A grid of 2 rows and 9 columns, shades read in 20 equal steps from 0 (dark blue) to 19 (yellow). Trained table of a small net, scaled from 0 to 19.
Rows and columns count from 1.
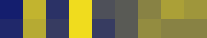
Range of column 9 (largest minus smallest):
2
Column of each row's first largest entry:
4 4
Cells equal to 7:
0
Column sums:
1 29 5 38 8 12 21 23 22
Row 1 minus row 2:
-1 1 -1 0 2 0 -1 3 2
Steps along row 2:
up down up down up up down same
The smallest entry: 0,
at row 1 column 1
